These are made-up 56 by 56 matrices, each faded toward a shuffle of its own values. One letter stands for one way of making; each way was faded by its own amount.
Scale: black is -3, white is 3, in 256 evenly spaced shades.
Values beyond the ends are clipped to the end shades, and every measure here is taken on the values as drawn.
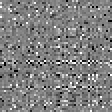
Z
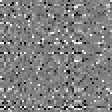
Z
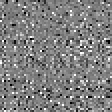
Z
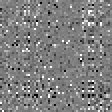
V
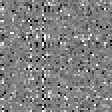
V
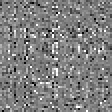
V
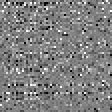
Z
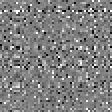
Z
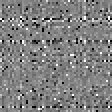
Z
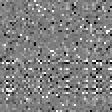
Z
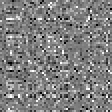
Z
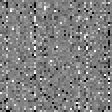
V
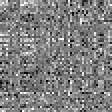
Z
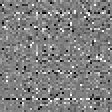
Z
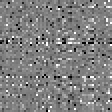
Z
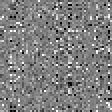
V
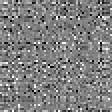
Z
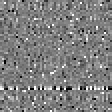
Z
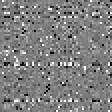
Z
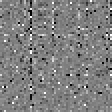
V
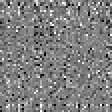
V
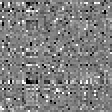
Z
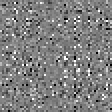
V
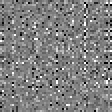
V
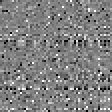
Z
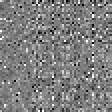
V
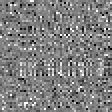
Z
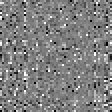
V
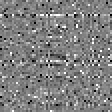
Z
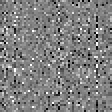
V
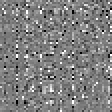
V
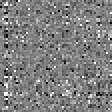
V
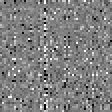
V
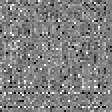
Z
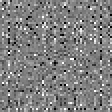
V
